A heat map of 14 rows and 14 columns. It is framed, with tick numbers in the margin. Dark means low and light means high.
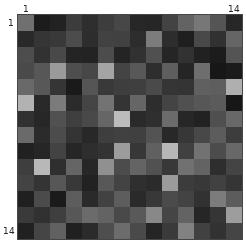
Average level on the scale: 30%. Histogram: skewed, a long tail of high values. Mirror symmetry: none. Slope: none. Grain: fine. Odd rows or columns: none.
